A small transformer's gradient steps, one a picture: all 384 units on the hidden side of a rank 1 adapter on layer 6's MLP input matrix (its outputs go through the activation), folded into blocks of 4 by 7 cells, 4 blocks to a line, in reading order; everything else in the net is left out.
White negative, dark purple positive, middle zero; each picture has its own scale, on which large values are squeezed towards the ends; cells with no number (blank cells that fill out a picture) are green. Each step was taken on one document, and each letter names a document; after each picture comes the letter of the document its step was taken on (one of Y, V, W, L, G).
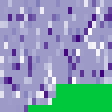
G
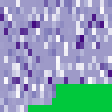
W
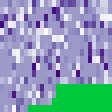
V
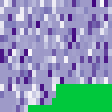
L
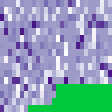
W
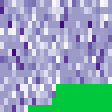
V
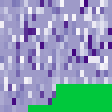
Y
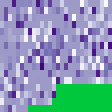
Y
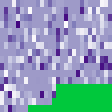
Y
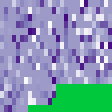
Y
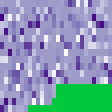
W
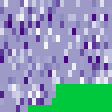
L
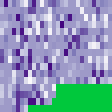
L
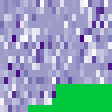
Y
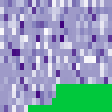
V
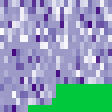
V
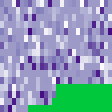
Y
